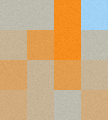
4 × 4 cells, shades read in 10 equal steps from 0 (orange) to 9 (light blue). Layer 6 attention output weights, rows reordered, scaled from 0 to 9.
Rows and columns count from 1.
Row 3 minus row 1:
-3 -1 2 -4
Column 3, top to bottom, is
0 0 2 6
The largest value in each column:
6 6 6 9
